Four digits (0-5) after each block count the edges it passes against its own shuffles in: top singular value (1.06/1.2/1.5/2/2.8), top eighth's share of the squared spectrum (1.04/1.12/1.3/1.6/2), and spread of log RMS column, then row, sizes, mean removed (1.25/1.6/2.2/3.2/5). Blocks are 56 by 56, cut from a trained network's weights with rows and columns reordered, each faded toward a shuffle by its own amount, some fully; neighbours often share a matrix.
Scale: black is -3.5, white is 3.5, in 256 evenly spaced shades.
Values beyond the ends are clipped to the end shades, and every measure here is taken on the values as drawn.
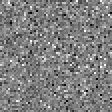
0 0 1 0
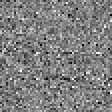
2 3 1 2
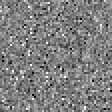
0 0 0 0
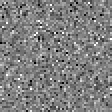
0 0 0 0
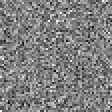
2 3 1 1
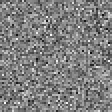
1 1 0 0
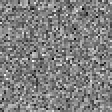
2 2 0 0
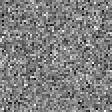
0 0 0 0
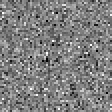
1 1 0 0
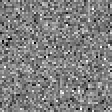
0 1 0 0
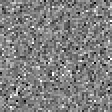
0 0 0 0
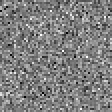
0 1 0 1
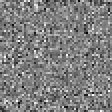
2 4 2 2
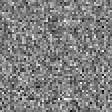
3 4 1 2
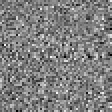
3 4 1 2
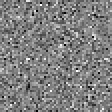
1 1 0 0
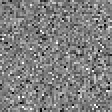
1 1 1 0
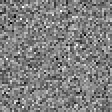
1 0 0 0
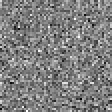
3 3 1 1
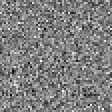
2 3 0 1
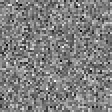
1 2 0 1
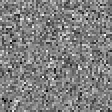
2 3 0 1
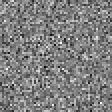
2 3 0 2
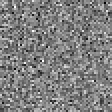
1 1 0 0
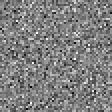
0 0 0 0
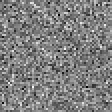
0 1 0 0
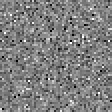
1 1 0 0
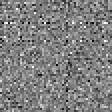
2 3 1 2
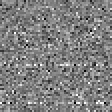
3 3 0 2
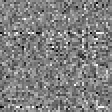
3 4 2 2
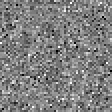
0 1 0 0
